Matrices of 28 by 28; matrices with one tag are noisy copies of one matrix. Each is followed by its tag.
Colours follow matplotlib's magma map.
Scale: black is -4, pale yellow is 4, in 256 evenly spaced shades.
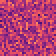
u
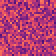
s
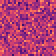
s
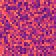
s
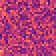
s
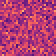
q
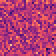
u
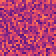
u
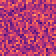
u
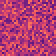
q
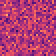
q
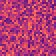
q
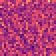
u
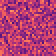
s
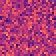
q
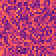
s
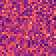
q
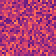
q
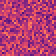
q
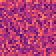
u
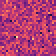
q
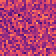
u
